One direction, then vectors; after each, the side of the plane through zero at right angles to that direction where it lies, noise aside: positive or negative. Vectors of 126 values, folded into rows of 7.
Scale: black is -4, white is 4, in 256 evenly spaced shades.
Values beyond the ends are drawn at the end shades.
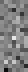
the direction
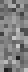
positive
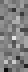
positive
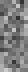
negative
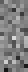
positive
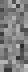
positive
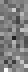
negative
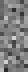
positive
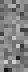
positive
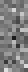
negative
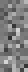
positive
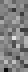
positive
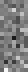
negative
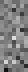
positive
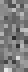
negative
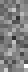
negative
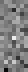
positive
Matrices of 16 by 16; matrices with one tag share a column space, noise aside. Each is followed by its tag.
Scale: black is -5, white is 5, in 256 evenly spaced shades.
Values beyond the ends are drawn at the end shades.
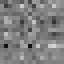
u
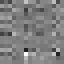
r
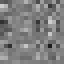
u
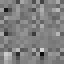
r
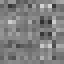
u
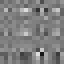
r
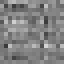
u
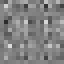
u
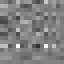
u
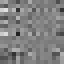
r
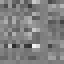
u
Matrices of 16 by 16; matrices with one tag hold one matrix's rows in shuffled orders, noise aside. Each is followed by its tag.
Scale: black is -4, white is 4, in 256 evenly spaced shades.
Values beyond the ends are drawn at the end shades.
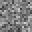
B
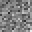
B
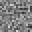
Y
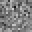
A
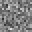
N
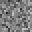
B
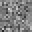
N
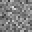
A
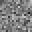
B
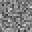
N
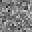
B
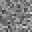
B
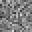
A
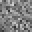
A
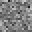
B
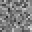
B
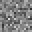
Y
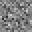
N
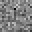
Y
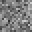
B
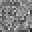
Y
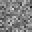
A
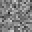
A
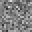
N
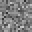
N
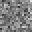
B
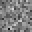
A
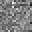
Y
